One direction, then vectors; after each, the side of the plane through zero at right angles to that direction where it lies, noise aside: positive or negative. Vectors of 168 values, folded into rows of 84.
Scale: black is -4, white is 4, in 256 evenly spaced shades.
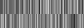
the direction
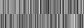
negative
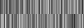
positive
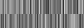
negative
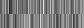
positive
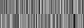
positive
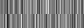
positive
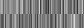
negative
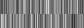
positive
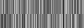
negative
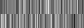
positive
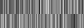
positive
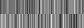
positive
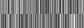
negative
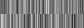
positive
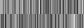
negative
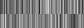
positive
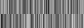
negative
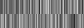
positive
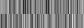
negative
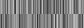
negative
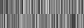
positive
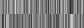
negative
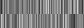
positive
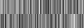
negative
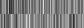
positive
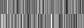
positive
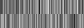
positive
